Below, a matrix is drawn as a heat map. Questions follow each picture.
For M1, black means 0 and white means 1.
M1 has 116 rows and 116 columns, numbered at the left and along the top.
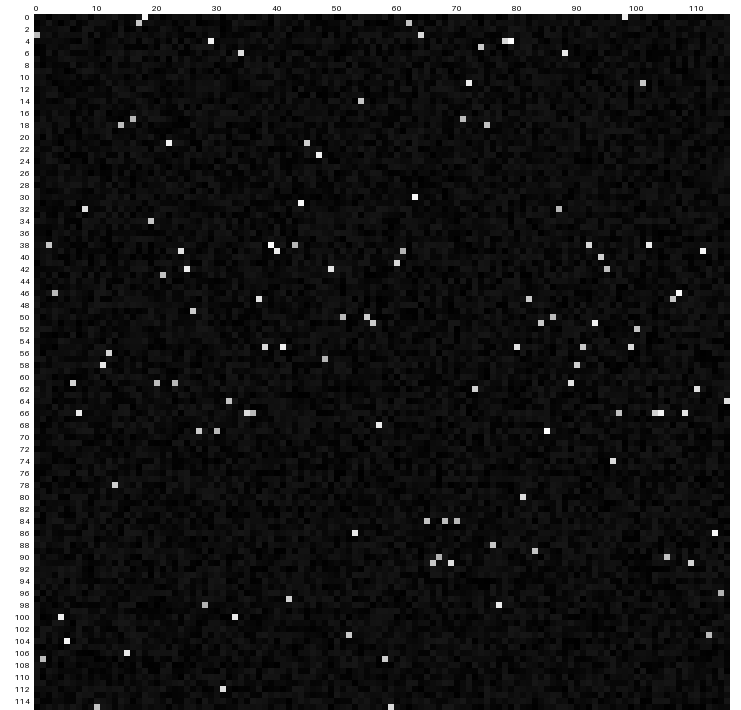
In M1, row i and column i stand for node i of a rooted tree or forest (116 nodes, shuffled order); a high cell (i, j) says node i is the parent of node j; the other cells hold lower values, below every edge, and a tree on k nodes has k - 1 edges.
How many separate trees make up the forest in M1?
3
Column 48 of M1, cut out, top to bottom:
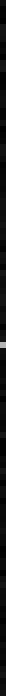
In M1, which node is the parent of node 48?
57
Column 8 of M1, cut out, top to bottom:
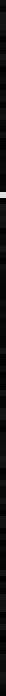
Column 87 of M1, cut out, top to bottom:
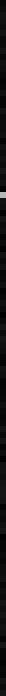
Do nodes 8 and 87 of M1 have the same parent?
yes
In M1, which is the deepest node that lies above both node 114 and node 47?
55
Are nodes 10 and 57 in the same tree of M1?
no
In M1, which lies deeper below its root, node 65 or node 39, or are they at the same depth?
the same depth
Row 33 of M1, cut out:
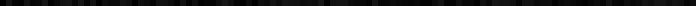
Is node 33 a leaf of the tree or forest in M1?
yes
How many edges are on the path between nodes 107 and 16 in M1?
3
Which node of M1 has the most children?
66
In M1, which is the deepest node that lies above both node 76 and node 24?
39
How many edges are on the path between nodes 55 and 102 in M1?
2
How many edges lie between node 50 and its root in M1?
0
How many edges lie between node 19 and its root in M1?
7
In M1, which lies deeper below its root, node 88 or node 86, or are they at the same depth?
node 88
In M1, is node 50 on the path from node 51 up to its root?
yes
